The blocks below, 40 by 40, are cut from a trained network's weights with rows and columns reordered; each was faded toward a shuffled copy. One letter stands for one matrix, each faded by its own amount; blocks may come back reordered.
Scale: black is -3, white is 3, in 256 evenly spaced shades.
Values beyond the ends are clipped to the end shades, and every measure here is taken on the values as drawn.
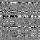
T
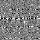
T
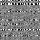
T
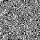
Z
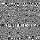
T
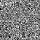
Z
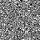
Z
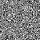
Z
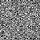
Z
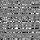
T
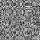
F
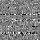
T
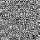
F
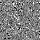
Z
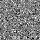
Z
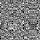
F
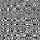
T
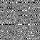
T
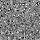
Z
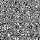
Z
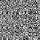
F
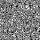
Z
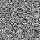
F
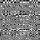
T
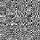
F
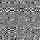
T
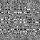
T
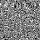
Z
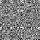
F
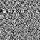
F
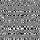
T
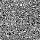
Z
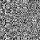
F
